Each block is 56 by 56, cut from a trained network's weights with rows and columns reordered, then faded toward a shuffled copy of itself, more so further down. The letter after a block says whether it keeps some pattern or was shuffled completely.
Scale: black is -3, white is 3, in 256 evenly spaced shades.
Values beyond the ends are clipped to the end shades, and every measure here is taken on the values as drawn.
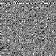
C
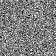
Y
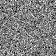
Y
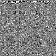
C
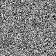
Y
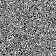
Y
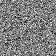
Y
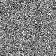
Y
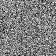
Y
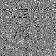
C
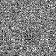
C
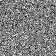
Y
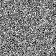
Y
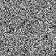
C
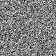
Y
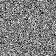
Y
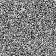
Y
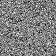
Y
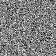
Y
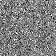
Y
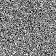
Y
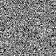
C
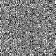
C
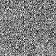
C
